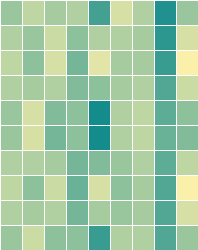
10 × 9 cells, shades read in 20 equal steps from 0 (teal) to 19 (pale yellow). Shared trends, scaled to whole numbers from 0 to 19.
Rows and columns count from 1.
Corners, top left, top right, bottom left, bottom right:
11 11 11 11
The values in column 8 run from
1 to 7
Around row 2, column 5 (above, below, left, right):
4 17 10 13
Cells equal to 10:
10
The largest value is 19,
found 2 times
